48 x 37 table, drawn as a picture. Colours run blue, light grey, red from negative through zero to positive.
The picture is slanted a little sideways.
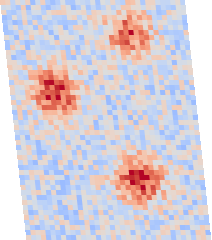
No single row or column stands out from its neighbours. There is no overall slope. There is no seam. There are three bumps.
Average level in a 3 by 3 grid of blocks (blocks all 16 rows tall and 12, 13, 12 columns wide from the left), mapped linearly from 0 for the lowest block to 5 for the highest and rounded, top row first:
2 3 3 | 5 2 1 | 0 4 3
